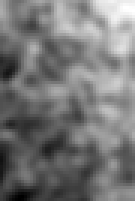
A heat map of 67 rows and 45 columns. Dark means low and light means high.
Mirror symmetry: none. Odd rows or columns: none. Grain: blotchy. Stripes: none. Slope: up to the top right. Ninth with the lowest average: bottom left. Ninth with the highest average: top right.
